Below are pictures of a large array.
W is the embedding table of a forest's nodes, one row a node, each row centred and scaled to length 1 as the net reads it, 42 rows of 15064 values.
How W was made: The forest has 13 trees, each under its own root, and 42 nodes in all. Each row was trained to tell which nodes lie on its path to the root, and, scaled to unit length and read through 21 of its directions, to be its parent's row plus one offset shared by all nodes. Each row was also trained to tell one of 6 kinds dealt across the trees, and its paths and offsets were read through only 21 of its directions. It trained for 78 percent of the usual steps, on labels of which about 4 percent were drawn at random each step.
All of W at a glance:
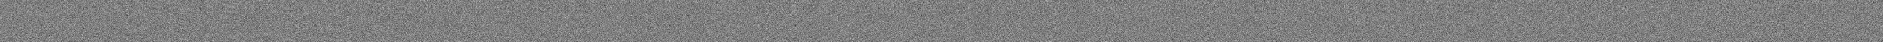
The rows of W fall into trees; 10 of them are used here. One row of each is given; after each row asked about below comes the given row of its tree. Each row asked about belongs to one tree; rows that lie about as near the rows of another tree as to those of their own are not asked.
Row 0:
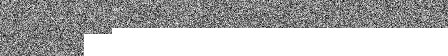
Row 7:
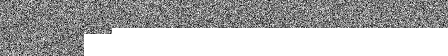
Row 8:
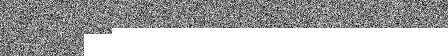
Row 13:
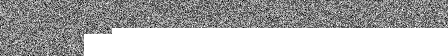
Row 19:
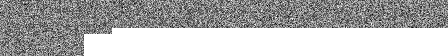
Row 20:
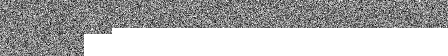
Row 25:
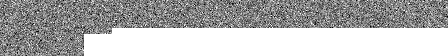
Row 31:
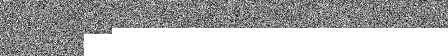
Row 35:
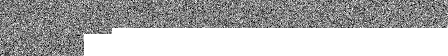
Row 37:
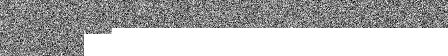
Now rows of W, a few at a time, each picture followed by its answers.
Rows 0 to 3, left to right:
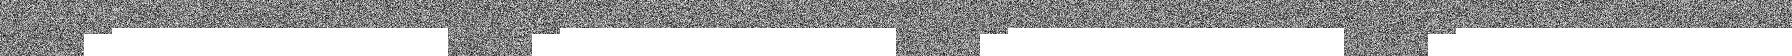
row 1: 35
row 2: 31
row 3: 20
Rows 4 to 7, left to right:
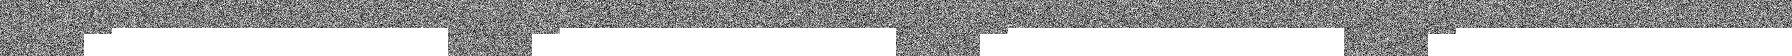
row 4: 8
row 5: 37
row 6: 7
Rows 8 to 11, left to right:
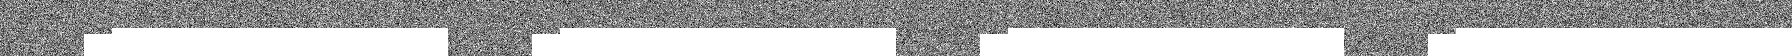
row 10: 31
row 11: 37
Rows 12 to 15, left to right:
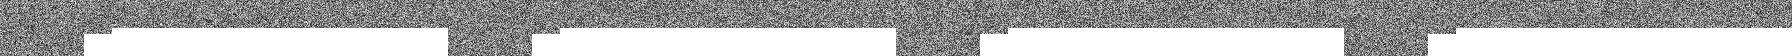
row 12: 7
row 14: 19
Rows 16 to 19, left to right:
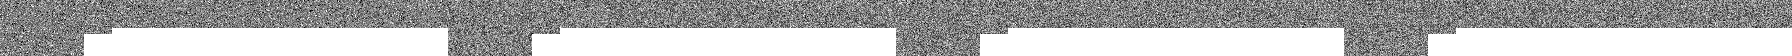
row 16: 25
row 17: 20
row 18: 25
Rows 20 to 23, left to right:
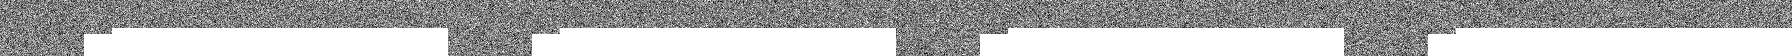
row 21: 13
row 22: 35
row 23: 13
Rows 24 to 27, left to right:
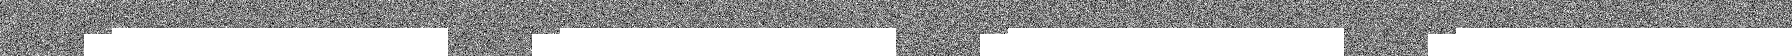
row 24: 25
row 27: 31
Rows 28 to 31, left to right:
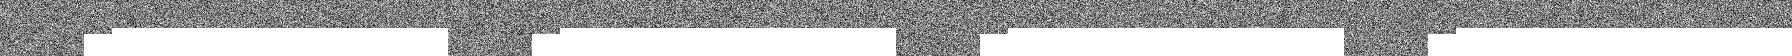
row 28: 13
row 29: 19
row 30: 0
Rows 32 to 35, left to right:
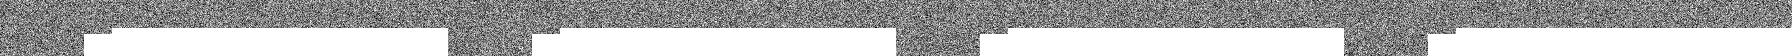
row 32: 25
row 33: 8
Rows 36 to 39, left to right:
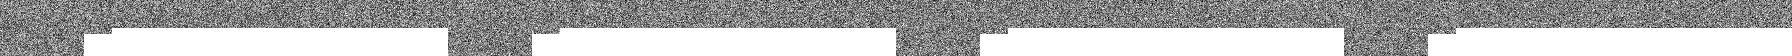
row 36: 7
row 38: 20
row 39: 13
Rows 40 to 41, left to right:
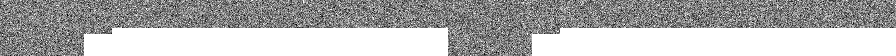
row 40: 0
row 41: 35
